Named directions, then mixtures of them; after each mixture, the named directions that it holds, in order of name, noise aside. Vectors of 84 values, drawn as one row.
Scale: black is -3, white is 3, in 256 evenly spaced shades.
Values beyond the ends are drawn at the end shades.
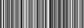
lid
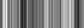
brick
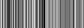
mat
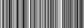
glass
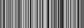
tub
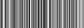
glass, tub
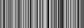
tub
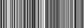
mat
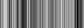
brick, glass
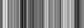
brick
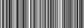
glass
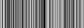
mat, tub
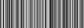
glass, lid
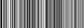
glass, mat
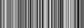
brick, tub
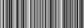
glass, lid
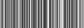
tub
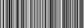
glass, lid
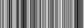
brick, glass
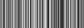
tub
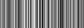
mat, tub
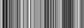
brick, glass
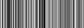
mat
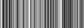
brick, glass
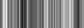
brick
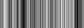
brick, glass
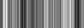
brick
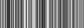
lid, mat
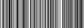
glass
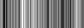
brick, tub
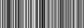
mat, tub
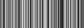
tub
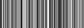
glass, lid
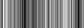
brick, lid
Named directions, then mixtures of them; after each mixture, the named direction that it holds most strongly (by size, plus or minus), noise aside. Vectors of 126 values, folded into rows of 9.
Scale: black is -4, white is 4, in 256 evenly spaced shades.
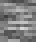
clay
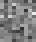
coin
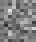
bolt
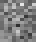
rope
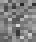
rope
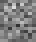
rope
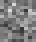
coin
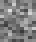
bolt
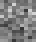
coin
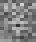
rope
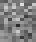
rope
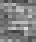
clay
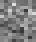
coin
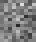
rope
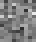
coin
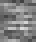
clay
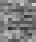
clay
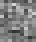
coin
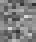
rope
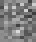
rope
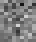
rope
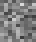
rope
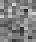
coin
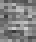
clay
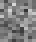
coin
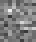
bolt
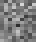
rope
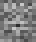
rope
